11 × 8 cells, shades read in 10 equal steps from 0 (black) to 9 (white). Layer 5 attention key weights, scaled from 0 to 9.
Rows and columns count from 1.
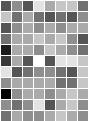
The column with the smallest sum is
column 1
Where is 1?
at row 5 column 1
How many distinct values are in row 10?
6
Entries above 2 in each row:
8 8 8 8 7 7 8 8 7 8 8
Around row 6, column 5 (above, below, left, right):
7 5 9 8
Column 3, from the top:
3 6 6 6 6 3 4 6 6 5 5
